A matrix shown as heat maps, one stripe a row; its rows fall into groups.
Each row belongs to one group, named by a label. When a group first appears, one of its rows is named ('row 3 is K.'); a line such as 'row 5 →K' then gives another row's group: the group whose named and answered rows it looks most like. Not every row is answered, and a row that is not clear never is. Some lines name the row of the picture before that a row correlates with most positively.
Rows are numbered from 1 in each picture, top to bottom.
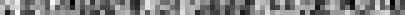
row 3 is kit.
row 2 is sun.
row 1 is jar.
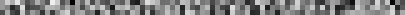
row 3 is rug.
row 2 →rug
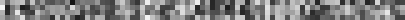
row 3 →kit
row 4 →jar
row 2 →kit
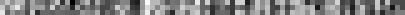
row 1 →jar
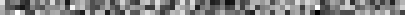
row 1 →sun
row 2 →kit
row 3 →jar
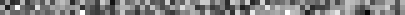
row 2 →kit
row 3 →kit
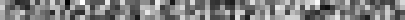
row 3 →jar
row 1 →sun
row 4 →kit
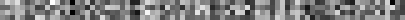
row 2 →rug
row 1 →jar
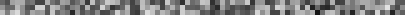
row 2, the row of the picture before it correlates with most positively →4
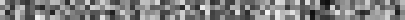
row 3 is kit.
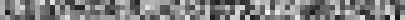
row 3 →kit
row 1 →sun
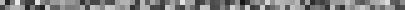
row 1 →kit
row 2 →rug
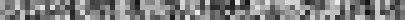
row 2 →sun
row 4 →rug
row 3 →sun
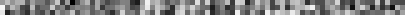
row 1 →jar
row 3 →kit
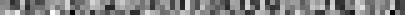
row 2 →rug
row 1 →rug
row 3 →jar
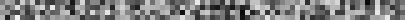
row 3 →rug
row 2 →sun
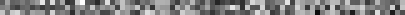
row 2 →rug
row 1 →sun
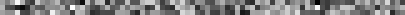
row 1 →jar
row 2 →kit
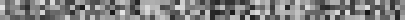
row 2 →jar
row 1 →sun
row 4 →rug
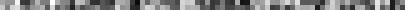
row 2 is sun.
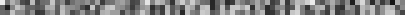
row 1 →sun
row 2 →rug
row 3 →rug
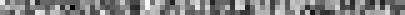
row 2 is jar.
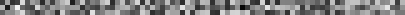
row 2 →kit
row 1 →rug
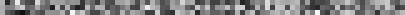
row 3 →kit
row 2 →jar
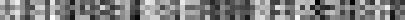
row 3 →sun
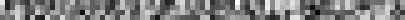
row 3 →jar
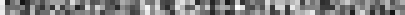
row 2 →jar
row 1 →kit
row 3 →sun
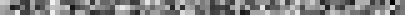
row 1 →jar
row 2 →rug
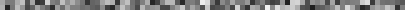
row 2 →kit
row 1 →rug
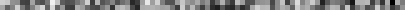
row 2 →sun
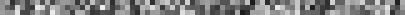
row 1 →rug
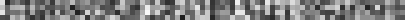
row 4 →rug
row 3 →jar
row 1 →kit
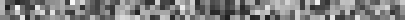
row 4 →rug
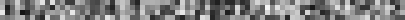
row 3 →kit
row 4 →rug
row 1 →sun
